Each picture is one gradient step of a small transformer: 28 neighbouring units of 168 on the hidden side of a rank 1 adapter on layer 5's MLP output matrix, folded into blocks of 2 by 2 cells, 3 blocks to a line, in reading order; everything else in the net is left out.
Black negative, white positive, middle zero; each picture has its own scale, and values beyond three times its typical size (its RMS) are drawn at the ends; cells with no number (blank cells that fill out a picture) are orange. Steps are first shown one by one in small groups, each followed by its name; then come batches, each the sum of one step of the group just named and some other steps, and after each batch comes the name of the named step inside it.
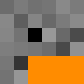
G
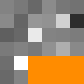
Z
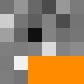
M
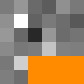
M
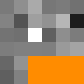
Z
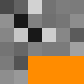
G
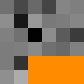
G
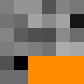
Z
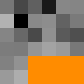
M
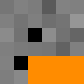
G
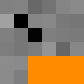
M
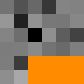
G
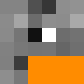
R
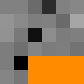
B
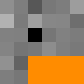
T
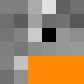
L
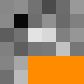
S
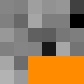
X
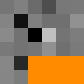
B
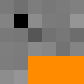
L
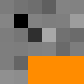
R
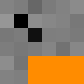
T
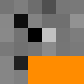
B
